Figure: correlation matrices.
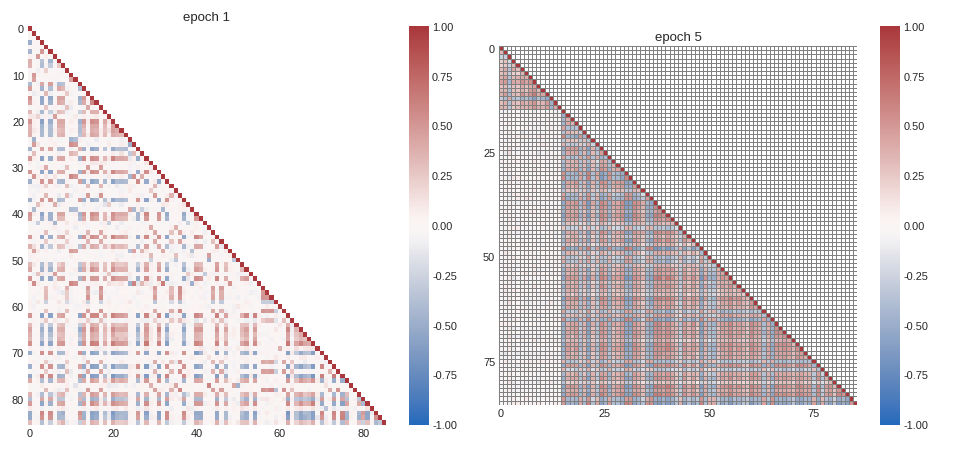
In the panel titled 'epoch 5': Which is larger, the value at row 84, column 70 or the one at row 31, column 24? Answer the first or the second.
the first
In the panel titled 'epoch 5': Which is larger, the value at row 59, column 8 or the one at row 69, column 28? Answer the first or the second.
the second
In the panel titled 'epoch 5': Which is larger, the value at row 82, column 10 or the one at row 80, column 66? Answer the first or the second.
the second
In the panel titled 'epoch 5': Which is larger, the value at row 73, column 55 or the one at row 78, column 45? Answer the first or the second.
the first
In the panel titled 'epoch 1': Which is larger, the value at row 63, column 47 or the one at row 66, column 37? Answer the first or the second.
the first
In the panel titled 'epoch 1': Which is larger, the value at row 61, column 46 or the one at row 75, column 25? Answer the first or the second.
the first
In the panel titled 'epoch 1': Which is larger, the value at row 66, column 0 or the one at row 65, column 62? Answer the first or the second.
the second
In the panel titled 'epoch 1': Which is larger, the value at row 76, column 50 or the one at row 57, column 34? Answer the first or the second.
the second
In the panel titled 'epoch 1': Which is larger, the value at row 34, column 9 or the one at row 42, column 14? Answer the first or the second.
the first
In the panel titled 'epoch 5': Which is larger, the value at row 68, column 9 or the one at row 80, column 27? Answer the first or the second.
the second
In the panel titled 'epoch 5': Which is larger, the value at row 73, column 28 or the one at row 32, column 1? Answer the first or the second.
the first
